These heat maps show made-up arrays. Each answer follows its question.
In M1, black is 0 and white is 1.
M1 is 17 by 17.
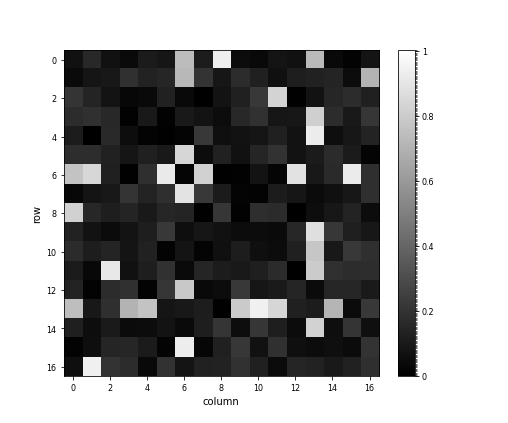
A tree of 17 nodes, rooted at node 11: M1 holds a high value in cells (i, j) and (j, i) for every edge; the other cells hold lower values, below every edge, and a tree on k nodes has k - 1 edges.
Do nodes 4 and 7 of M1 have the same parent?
no
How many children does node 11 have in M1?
2
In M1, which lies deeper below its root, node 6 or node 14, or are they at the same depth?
node 6
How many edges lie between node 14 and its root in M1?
2
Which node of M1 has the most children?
13
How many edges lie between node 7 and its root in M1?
4
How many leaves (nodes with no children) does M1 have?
12
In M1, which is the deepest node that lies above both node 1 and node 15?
6
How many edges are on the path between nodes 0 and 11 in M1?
2
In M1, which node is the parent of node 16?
1
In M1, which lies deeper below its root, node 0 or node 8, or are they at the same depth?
node 8
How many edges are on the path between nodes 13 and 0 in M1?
1
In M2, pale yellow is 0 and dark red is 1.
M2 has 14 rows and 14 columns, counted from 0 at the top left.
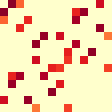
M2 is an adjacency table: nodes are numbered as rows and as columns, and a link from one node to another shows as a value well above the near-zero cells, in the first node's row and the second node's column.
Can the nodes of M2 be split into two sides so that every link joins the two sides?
yes
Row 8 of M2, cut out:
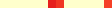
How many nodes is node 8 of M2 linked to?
3
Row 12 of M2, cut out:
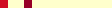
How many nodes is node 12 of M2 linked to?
2
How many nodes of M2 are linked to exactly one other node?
1
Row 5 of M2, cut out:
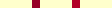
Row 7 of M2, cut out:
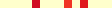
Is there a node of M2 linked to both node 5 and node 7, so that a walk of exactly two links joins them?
yes
